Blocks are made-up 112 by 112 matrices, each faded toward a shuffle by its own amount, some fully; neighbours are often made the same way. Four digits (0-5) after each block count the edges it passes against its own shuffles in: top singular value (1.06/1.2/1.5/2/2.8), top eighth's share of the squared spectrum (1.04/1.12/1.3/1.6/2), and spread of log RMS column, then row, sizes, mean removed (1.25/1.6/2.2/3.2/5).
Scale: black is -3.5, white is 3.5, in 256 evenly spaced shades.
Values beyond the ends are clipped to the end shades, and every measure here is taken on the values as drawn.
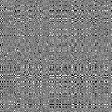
5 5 4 4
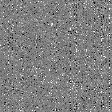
2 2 3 0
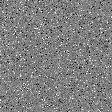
0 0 0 0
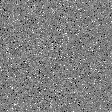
0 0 0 0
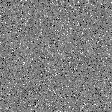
1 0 0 0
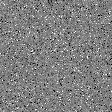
0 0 0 0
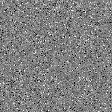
3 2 1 1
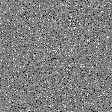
1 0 0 0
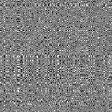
5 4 3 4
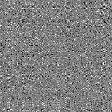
4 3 2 2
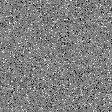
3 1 0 0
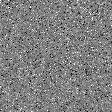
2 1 0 0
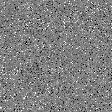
3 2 1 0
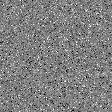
2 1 0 0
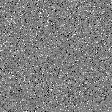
3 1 0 0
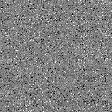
4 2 1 1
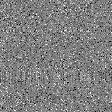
4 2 1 1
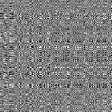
5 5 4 4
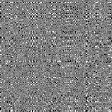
5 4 3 3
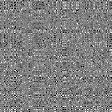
5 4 3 3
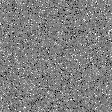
2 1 0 0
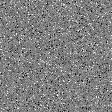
0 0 0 0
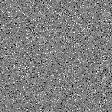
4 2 1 1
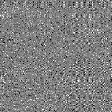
5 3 2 2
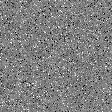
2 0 0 0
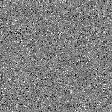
3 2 0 1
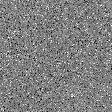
2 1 0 0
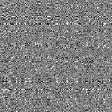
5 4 3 3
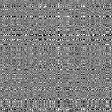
5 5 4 4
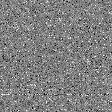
3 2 0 1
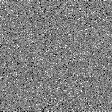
3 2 1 1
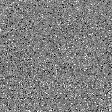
3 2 1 1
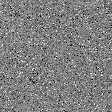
2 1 0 0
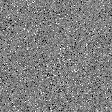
2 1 0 0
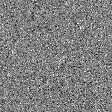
3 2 0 0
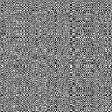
5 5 4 4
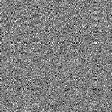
4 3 2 2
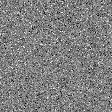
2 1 0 0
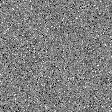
1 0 0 0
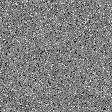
0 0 0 0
